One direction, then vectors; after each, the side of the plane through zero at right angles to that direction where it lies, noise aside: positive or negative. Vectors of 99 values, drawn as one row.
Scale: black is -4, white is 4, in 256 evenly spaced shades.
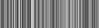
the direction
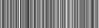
positive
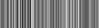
positive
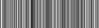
negative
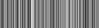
positive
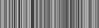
negative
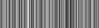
negative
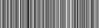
positive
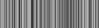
negative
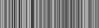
negative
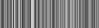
positive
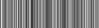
negative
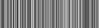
positive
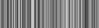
positive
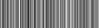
positive
